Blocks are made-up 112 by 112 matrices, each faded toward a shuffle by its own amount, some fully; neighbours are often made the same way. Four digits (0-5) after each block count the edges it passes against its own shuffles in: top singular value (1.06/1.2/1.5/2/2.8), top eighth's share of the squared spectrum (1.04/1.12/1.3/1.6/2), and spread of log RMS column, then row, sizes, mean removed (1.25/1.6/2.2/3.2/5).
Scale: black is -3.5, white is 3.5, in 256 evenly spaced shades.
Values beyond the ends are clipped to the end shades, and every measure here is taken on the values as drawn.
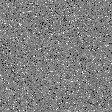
2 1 0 0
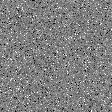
0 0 0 0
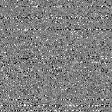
4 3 1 3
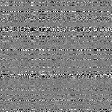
5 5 2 5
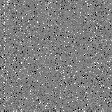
3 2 1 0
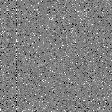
4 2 1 0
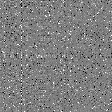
4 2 1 1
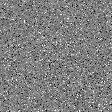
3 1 0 0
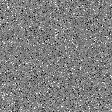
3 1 0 0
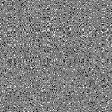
5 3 2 2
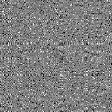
5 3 2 2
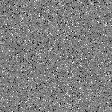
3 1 0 0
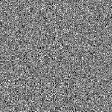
4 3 2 2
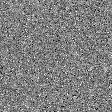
0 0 0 0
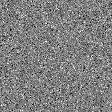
2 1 0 0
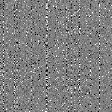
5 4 3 2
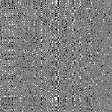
5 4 3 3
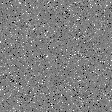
0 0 0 0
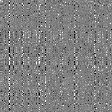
5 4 4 2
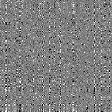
5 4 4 2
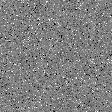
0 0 0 0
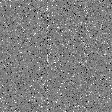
2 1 1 0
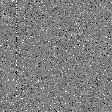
2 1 1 0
